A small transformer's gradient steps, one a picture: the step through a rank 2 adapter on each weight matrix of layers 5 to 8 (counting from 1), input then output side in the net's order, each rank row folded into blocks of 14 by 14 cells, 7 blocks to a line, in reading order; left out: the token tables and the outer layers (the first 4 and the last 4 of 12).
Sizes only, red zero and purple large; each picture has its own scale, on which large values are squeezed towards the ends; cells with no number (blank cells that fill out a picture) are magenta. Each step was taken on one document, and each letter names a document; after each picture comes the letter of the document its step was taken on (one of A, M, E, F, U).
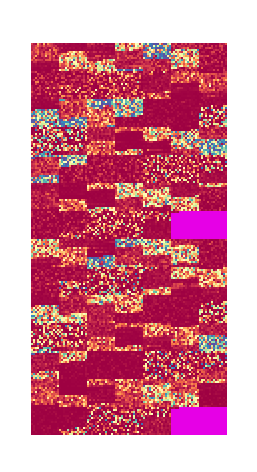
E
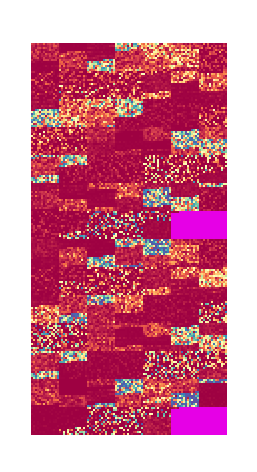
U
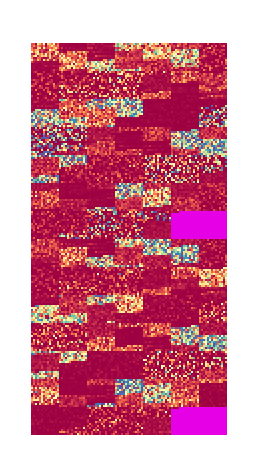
E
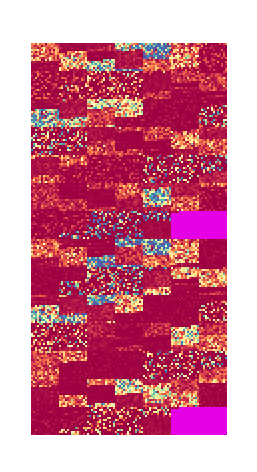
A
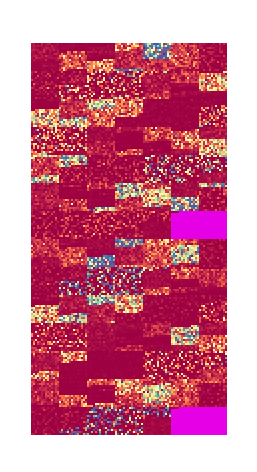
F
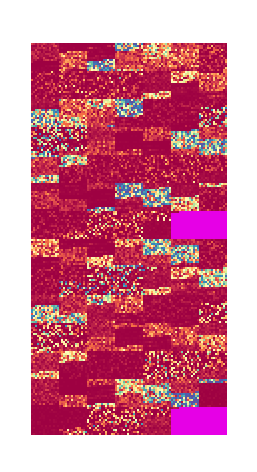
U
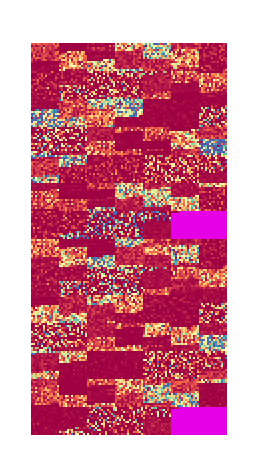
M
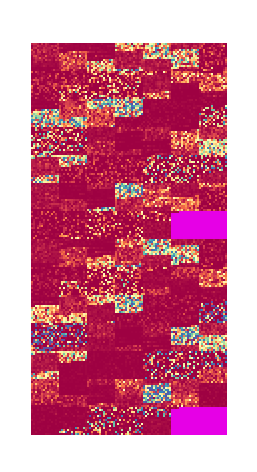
E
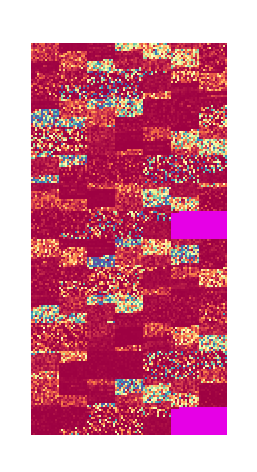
E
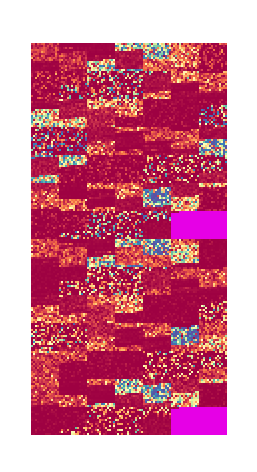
A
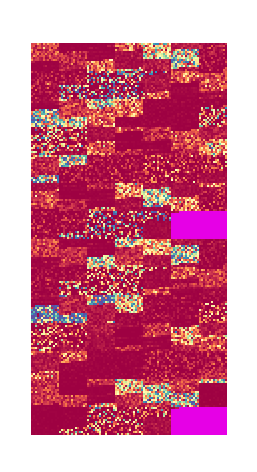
M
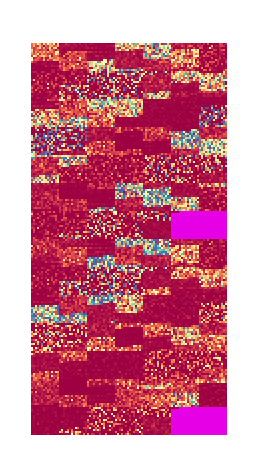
M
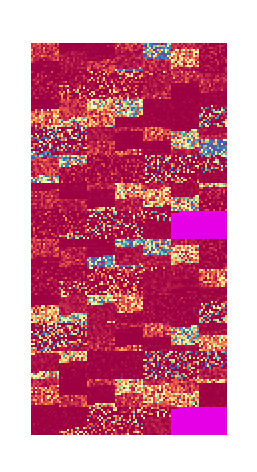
M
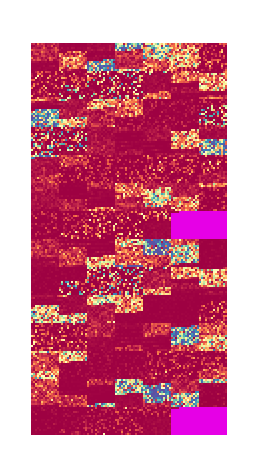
A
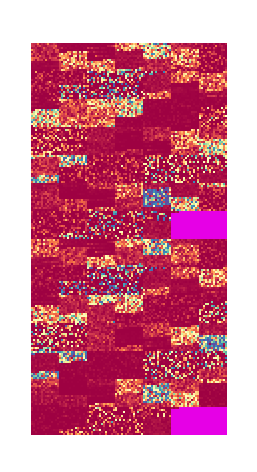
M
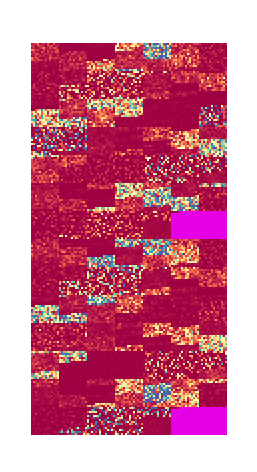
F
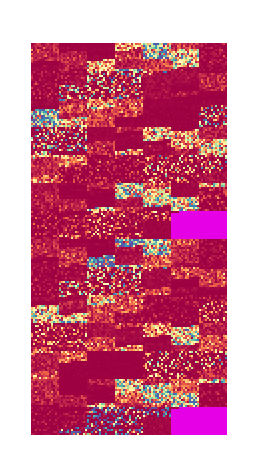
F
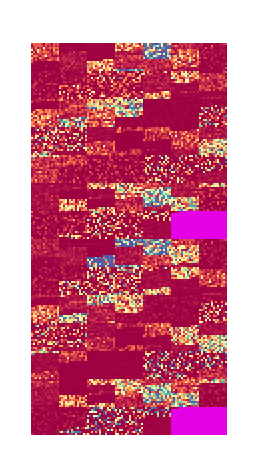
F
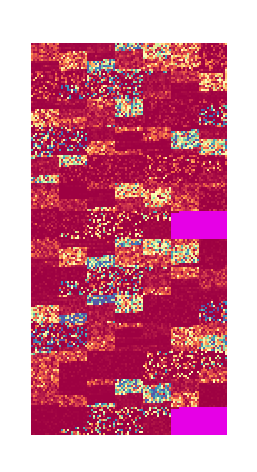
A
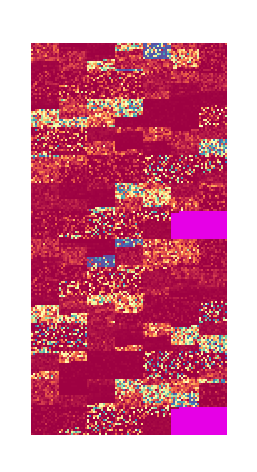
F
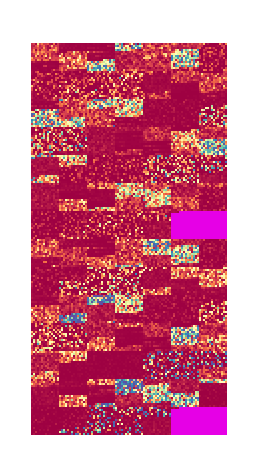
E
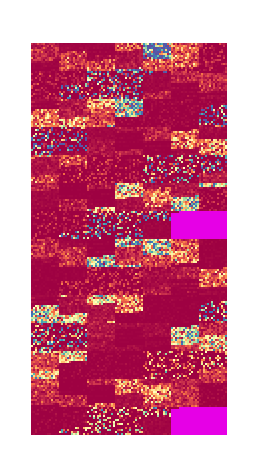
A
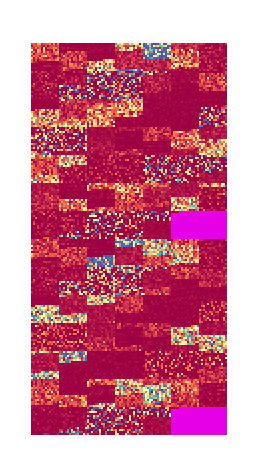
F
